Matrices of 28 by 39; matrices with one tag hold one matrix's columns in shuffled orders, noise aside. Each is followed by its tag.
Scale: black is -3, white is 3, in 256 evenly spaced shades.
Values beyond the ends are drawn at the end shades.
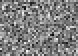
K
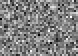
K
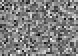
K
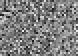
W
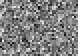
K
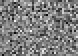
W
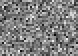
K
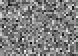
K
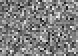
K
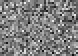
W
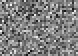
W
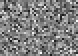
W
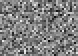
W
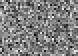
K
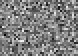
K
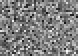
W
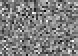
W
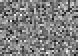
W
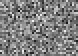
W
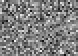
W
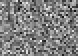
W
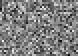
W
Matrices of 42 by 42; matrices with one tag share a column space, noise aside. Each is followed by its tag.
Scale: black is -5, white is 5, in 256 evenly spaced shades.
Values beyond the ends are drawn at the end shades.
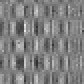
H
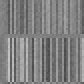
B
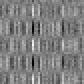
H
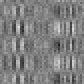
H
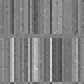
B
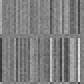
B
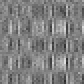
H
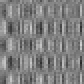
H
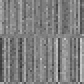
B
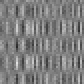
H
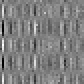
H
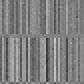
B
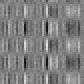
H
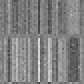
B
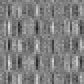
H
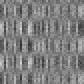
H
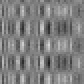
H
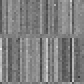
B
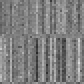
B
